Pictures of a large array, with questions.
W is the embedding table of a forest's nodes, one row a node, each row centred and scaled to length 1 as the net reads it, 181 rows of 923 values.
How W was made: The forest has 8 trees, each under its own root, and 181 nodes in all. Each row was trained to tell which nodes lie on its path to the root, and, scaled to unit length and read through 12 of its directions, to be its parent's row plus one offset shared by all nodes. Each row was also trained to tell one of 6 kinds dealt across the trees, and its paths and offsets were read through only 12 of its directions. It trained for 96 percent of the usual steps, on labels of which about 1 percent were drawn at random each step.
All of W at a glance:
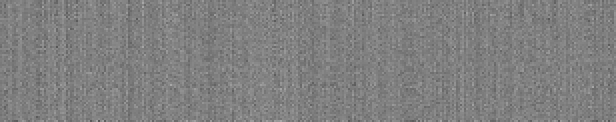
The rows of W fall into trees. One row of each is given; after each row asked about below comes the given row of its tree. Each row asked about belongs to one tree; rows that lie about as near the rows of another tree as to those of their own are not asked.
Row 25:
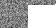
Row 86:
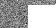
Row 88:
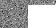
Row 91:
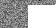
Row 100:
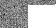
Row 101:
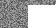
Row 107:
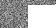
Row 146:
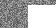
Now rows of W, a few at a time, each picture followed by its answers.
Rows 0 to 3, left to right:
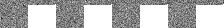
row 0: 88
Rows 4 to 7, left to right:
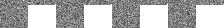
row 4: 88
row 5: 91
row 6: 25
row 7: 25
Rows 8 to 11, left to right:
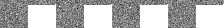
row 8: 146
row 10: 91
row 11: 91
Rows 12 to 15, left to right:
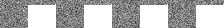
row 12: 88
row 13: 88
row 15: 101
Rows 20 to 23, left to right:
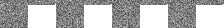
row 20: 25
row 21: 88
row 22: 88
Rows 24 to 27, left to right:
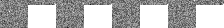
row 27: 100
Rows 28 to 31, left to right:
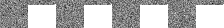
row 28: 88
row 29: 100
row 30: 101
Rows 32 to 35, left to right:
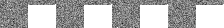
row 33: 100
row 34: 107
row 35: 91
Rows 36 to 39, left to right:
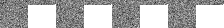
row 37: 146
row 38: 91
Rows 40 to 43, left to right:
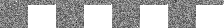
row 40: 91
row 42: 101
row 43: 101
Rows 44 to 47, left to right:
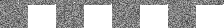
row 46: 101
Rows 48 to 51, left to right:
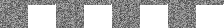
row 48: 91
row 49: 25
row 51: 86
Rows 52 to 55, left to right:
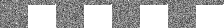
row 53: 91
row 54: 100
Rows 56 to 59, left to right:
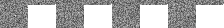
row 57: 25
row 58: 91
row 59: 25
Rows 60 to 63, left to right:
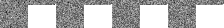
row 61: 91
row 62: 101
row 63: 88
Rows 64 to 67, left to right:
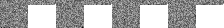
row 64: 25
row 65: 101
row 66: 25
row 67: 25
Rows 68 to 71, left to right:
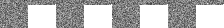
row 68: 91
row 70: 25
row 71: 101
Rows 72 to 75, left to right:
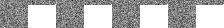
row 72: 100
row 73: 100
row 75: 25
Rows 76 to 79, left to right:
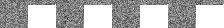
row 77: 101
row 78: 25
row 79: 25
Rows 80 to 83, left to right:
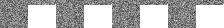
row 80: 101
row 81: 86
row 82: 91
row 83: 146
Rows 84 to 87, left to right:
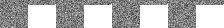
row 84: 88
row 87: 91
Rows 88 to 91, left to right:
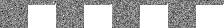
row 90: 101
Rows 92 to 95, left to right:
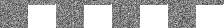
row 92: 88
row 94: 88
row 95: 25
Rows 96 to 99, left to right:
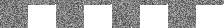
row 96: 101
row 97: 86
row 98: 100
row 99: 86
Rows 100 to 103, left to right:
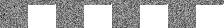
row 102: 107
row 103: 100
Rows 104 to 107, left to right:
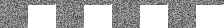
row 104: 86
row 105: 86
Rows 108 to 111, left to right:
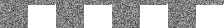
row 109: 146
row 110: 25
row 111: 101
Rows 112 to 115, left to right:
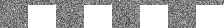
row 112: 107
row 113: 25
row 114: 146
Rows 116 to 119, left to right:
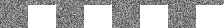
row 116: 101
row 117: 91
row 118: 107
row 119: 101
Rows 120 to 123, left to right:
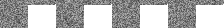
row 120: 101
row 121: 146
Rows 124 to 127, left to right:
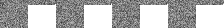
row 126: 101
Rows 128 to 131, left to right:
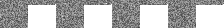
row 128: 101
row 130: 146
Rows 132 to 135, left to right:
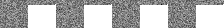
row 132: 86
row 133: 107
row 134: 101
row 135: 101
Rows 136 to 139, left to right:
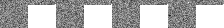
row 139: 91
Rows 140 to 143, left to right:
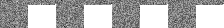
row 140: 25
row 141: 91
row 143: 25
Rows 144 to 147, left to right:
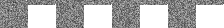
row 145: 101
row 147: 146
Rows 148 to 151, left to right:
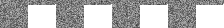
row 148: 100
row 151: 25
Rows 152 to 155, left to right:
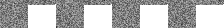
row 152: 91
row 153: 100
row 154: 101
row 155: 146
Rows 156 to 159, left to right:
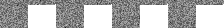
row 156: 91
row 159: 25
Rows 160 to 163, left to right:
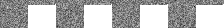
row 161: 146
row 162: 101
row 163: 25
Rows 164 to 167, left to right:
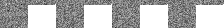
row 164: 25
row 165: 146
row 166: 100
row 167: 25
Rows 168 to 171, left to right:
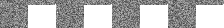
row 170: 86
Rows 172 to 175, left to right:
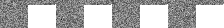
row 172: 86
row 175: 91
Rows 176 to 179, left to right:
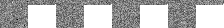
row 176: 107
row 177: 88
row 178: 25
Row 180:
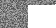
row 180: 86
